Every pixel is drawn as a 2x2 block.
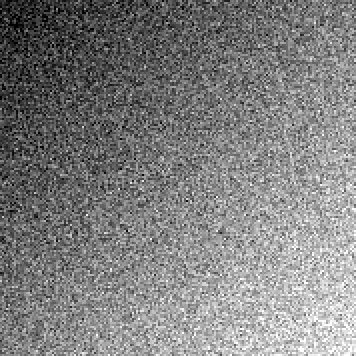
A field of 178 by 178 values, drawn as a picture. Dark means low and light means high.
Ninth with the lowest average: top left. Ninth with the highest average: bottom right. Odd rows or columns: none. Average level on the scale: 50%. Grain: fine. Slope: up to the bottom right.
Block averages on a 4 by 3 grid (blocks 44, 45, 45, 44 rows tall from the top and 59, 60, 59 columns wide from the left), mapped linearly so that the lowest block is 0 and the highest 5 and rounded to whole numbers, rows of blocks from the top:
0 1 2
1 2 3
2 3 4
3 4 5
